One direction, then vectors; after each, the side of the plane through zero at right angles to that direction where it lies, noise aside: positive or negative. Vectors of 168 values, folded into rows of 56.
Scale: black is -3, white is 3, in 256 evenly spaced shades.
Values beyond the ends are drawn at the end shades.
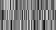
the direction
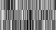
negative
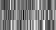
negative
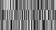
positive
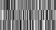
negative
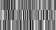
negative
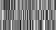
negative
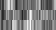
positive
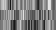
positive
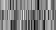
positive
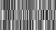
negative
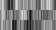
negative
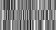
negative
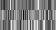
negative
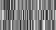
negative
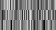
positive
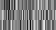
negative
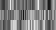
negative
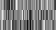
negative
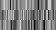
positive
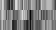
negative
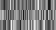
negative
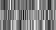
negative
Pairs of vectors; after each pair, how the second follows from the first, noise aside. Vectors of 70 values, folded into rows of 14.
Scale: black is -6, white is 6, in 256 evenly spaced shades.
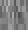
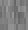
shrunk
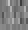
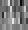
scaled up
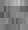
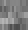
wrapped around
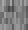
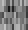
scaled up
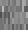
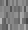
wrapped around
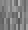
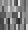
scaled up
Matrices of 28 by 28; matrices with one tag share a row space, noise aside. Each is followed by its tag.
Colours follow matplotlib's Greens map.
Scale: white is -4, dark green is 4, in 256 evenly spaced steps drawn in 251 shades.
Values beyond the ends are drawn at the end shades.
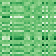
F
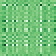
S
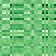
F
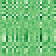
S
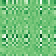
S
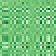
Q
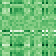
F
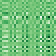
Q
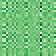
S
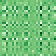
S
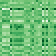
F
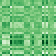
F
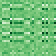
F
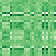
F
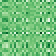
Q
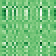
S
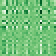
S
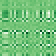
Q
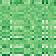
F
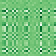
S
